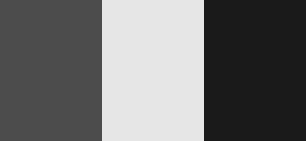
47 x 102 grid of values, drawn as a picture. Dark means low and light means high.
The table splits into one row of 3 panels. Panel 1,1: low, flat. Panel 1,2: very high, flat. Panel 1,3: very low, flat.
